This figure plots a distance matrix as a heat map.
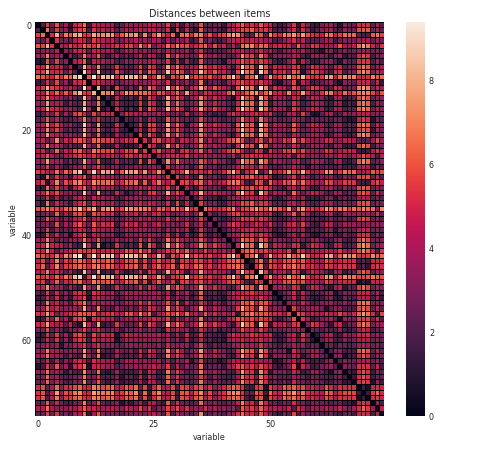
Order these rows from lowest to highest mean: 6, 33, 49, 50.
33, 6, 50, 49
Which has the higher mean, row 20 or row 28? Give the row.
28
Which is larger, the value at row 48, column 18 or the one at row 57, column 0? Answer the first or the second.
the first
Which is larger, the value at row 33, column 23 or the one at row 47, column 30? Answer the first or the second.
the second
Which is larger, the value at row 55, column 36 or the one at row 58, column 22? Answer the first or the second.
the first
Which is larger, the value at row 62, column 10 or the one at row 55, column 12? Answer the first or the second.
the first
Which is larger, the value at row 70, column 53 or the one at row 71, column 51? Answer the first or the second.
the first
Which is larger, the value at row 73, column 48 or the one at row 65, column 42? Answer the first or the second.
the first
